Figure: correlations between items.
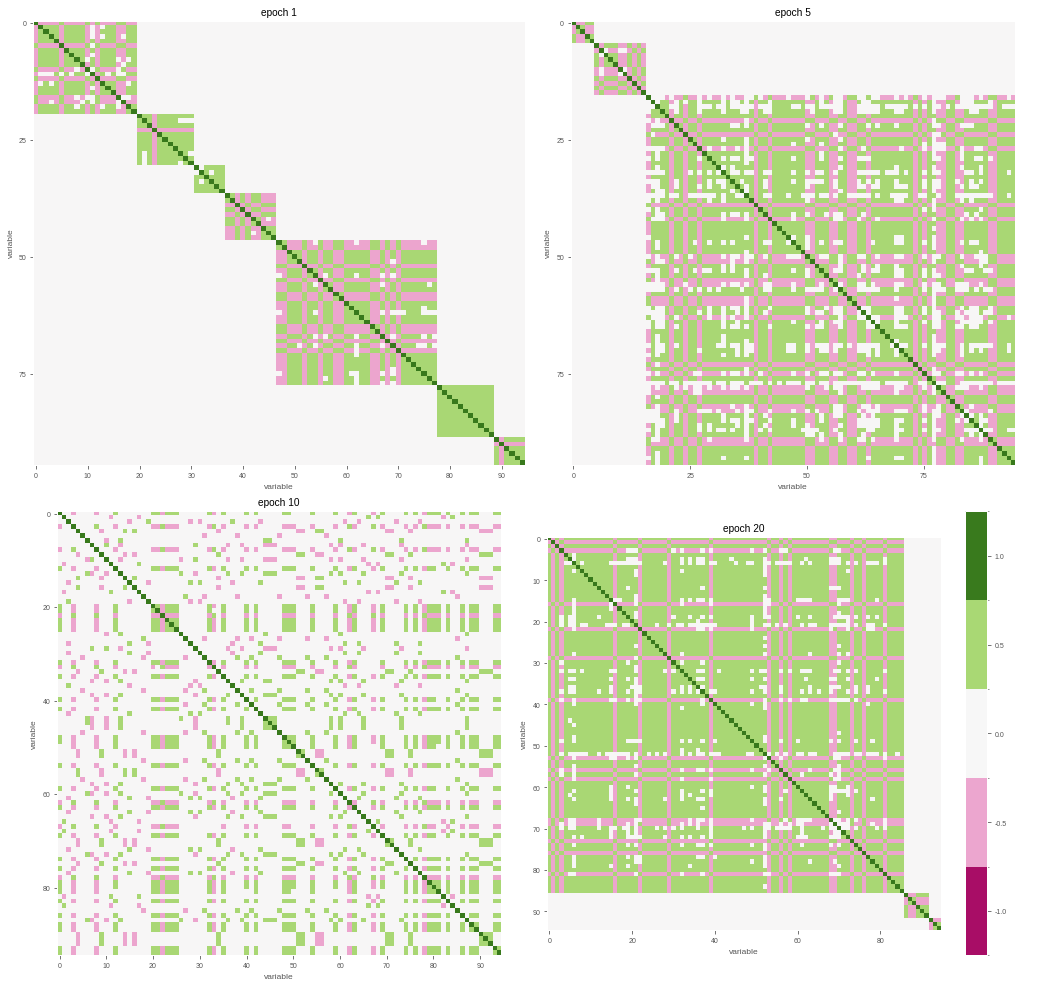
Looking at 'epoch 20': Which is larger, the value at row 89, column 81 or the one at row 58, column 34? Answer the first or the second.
the first
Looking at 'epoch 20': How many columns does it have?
95
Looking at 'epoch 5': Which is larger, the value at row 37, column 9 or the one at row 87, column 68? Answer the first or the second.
the second
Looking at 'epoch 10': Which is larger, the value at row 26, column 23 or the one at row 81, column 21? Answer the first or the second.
the second
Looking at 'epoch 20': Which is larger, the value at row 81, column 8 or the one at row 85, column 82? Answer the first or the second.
the second
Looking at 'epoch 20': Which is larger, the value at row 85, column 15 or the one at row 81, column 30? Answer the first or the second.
the first
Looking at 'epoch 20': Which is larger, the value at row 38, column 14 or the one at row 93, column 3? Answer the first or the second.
the first
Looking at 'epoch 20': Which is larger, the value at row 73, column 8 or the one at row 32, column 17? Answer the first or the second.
the second
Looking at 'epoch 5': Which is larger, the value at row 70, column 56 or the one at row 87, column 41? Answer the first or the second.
the second
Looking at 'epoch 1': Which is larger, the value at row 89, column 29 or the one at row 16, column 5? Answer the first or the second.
the second
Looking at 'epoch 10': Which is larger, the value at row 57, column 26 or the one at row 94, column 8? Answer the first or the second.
the first
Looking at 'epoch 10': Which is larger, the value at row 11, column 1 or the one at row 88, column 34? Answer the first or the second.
the second
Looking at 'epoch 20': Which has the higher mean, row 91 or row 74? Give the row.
74
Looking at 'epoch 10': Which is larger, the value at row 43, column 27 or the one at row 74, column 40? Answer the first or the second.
the second
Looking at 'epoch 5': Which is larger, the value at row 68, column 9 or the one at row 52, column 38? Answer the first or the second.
the second
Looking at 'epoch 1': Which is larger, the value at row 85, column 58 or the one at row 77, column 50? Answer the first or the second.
the second
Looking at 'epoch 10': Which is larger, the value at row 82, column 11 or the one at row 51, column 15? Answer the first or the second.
the first
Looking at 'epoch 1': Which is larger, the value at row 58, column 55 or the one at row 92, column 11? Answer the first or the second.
the first
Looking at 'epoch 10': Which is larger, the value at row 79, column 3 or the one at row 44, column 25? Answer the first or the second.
the second
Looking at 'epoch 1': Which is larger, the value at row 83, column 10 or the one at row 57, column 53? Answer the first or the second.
the second
